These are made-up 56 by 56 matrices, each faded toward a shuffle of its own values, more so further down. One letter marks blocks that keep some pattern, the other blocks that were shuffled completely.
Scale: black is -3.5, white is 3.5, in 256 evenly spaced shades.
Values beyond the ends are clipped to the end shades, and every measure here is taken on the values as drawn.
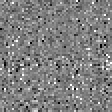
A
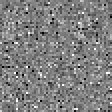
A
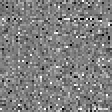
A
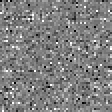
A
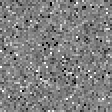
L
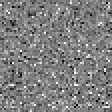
A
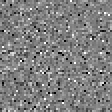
A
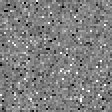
L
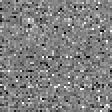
A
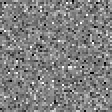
L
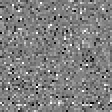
A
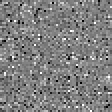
A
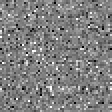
A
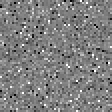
L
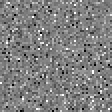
L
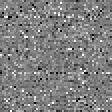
A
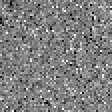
L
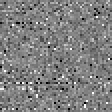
A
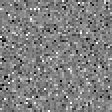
L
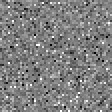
L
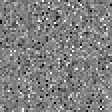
L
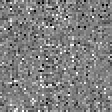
A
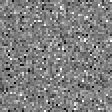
L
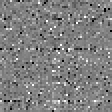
A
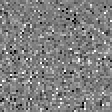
A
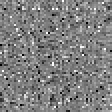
A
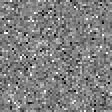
L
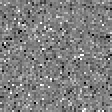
L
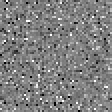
L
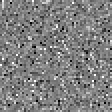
L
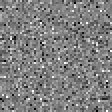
A
